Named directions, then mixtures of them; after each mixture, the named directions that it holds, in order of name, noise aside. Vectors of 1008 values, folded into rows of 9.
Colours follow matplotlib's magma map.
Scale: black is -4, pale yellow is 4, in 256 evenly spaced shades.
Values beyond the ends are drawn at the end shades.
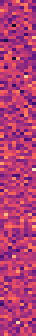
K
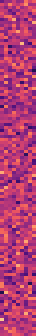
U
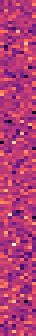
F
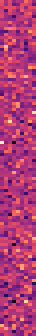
F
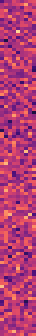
F, K, U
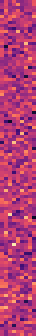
F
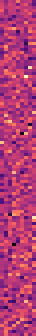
F, K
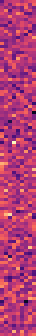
F, K, U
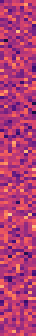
F, K, U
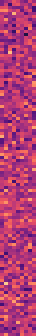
F, K, U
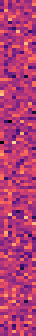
F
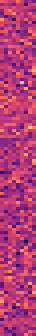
U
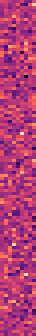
F, K, U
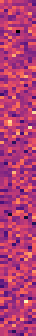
F, U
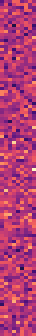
F, K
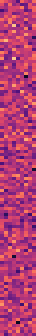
K
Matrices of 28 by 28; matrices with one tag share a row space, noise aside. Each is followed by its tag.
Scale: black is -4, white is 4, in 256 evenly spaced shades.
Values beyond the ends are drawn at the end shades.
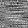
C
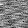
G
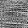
C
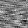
G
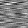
G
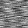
G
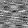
G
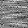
C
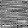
C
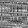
C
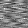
G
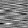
G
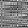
C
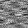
G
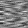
G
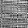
C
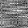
C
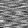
G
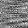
C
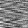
G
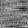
C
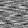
G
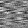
G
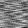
G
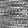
C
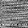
C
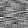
G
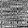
C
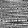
C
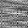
C
